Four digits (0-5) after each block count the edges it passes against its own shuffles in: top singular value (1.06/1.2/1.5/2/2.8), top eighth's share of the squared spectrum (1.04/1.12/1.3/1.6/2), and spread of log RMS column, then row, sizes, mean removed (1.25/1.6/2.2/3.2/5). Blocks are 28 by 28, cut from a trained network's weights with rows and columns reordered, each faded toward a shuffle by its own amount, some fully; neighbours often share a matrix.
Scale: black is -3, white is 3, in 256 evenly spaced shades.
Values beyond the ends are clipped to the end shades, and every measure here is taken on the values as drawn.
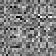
3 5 1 2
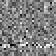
3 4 1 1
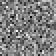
1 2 0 0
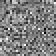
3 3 0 1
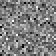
0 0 0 0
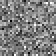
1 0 0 0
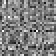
3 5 0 2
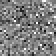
0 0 0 0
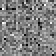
2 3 0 1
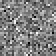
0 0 0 0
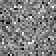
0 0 0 0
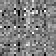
3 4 2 2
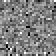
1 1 0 1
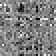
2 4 1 2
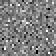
0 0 1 0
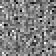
1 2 0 0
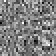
3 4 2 1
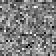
1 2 0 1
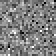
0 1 0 0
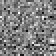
3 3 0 2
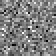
1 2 0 0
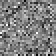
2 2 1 1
